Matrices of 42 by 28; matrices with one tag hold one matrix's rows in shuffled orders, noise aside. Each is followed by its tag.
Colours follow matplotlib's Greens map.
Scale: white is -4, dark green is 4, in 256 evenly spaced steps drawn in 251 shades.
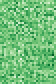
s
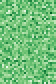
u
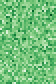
u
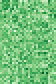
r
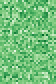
r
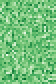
u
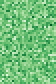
u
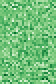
r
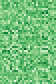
r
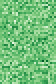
r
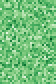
u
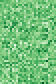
r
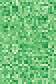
r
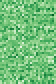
s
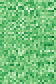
s
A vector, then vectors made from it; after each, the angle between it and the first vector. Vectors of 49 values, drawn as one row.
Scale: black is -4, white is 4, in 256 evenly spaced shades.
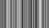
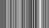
nearly parallel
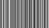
orthogonal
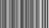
partly aligned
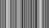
nearly parallel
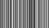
orthogonal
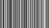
orthogonal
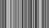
nearly parallel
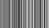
partly opposed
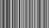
partly opposed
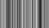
nearly opposite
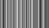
orthogonal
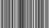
orthogonal
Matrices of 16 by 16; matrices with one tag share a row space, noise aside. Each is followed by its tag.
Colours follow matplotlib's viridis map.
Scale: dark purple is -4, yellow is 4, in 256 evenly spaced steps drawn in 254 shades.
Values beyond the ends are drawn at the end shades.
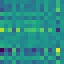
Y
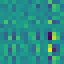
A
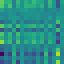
Y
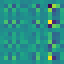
A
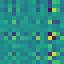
A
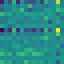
Y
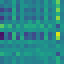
Y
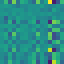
A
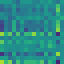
Y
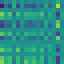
Y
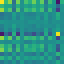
Y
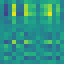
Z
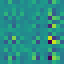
A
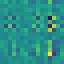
A
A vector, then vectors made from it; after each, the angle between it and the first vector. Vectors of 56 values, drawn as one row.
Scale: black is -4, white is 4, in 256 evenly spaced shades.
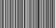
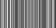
partly opposed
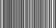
partly opposed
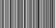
nearly parallel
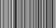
partly aligned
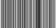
partly aligned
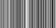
partly aligned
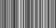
partly opposed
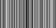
partly opposed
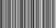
partly aligned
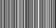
nearly opposite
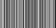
nearly opposite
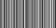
nearly opposite
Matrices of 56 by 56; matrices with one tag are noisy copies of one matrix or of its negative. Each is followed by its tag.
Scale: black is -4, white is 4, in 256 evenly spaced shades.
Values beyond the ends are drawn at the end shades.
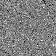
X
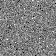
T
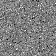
T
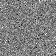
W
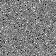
W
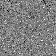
X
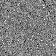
X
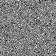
W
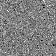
X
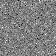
W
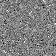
X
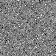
W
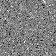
X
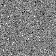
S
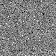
S
